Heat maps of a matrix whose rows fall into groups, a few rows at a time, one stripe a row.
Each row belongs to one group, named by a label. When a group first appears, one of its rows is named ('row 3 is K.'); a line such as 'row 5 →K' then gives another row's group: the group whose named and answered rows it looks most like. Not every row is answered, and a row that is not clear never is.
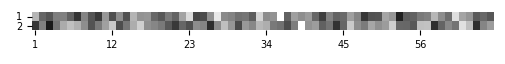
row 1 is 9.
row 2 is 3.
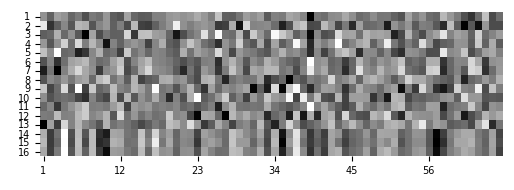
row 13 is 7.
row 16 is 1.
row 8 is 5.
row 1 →7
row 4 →1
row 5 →7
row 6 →3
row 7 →3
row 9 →1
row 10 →9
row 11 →3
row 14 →1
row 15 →1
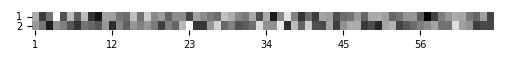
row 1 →1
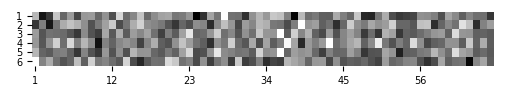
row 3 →9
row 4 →1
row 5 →9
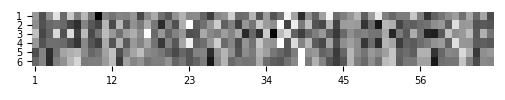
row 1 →1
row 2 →9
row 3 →1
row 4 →9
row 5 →3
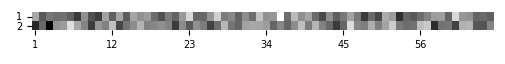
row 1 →9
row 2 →3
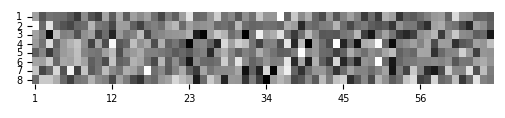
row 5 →3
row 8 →7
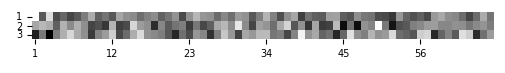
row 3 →3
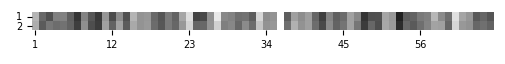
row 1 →9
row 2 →9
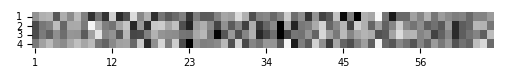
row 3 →5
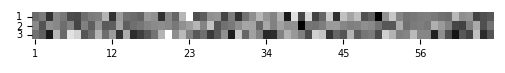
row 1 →9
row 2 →7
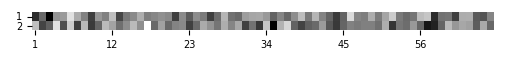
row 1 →3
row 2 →1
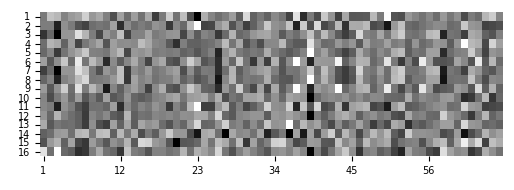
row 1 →5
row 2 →9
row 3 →3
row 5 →3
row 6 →1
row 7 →3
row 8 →3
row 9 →1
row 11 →9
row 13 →9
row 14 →5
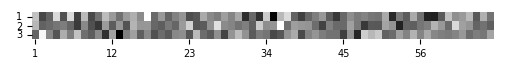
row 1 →1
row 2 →9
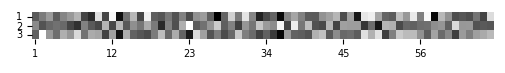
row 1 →5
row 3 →5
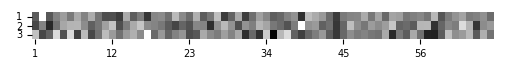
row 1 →5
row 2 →3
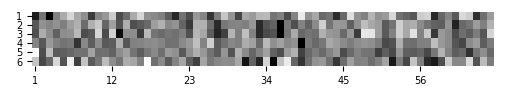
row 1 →3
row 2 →5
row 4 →7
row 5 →7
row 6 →1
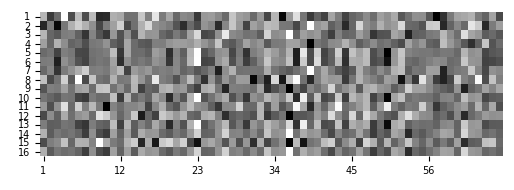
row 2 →3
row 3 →9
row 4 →7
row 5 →9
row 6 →9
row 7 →3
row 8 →1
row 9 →5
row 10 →9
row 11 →1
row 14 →9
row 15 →5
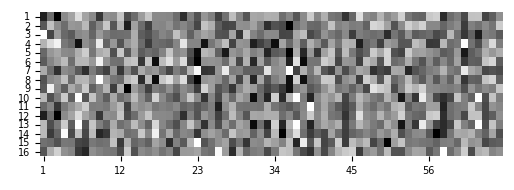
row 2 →5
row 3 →7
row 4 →7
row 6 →5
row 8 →5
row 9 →5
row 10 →1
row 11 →3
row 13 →1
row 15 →9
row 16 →7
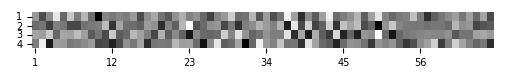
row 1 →1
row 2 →9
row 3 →5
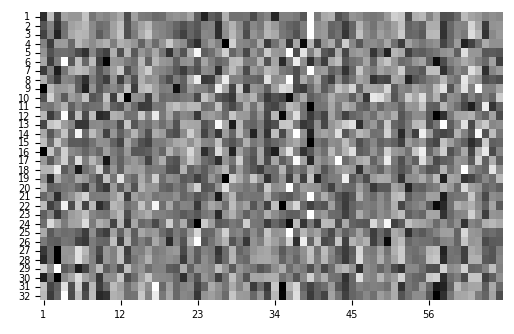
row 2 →3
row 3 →3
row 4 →5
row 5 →9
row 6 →1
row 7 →3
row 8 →9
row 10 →5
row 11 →7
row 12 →1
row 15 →7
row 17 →1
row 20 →9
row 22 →1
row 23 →3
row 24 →5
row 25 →9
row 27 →3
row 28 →3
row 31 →1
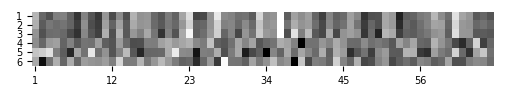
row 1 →9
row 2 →9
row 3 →9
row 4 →7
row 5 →7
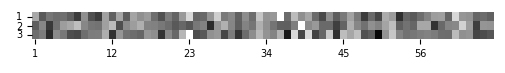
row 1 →9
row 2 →3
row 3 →9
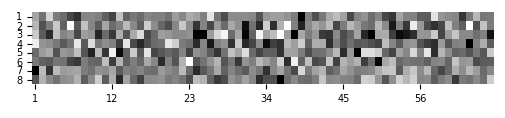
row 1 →7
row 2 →1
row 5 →5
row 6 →9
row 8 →5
